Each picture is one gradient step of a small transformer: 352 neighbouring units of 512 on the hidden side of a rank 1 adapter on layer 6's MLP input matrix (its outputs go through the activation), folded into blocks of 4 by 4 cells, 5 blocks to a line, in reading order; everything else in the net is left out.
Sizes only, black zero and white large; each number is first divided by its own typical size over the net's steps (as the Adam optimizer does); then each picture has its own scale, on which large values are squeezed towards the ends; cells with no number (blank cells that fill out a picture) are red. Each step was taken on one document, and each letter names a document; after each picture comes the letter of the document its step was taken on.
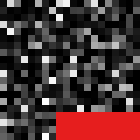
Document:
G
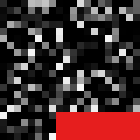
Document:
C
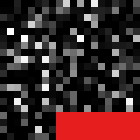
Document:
G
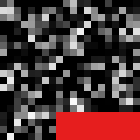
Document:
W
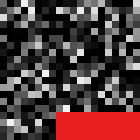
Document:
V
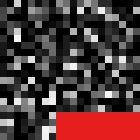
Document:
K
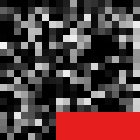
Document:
V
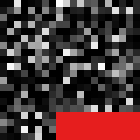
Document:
G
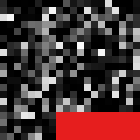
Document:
W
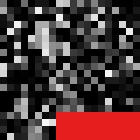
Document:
K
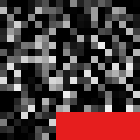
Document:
K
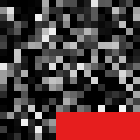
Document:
K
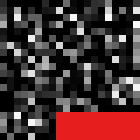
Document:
V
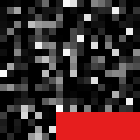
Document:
G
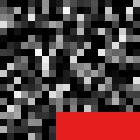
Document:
V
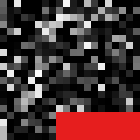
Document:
K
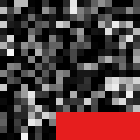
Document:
V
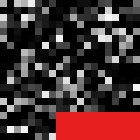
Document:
C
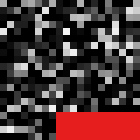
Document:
C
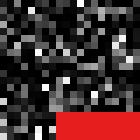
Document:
G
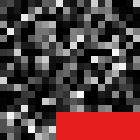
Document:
K
